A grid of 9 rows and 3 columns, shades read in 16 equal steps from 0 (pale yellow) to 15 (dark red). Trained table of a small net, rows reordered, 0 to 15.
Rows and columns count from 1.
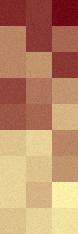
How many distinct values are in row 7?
3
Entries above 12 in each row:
2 0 0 0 0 0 0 0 0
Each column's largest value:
13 12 15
